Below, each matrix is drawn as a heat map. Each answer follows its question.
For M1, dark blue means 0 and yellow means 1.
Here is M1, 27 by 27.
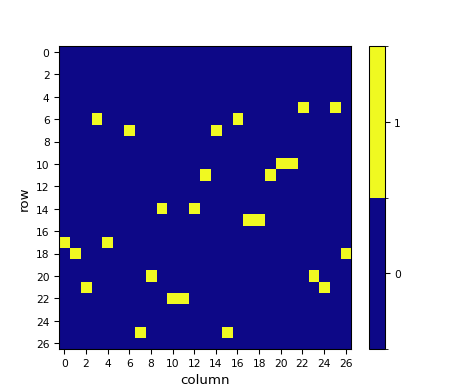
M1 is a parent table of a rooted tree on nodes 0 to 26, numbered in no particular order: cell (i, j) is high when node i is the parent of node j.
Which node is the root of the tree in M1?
5
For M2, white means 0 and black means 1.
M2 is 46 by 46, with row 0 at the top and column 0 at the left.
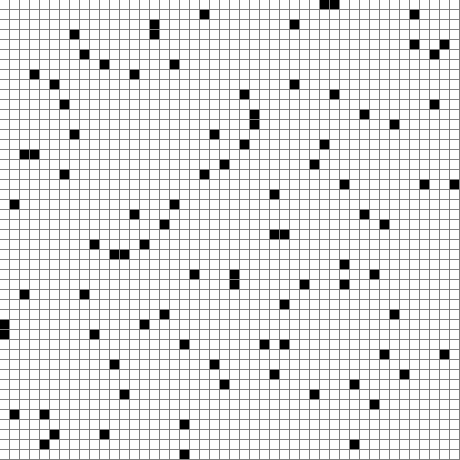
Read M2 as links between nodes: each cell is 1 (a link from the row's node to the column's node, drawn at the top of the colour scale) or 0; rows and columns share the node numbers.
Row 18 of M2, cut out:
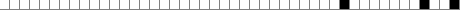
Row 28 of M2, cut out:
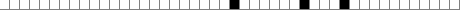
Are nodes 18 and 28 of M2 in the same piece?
yes
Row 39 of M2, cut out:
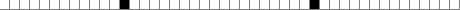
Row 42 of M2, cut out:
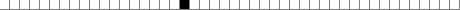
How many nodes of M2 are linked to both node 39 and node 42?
0
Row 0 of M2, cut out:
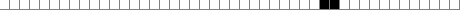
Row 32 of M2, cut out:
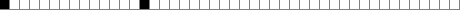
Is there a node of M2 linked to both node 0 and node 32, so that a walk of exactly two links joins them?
no
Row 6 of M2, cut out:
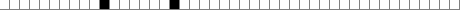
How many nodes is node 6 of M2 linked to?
2
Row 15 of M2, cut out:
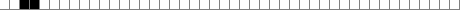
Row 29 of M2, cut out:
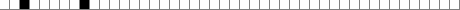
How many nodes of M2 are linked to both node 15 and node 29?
1
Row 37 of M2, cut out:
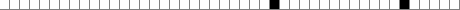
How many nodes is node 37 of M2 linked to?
2
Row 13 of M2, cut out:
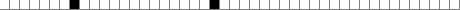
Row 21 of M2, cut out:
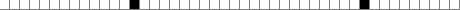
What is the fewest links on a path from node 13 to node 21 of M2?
1
